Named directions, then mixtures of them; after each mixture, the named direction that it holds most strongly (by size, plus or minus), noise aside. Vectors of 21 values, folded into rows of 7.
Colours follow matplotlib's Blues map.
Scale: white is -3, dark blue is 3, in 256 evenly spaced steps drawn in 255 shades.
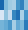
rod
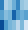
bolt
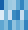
rod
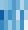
rod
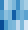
bolt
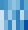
rod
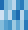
rod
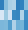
rod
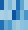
bolt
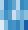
bolt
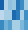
rod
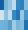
rod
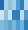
rod
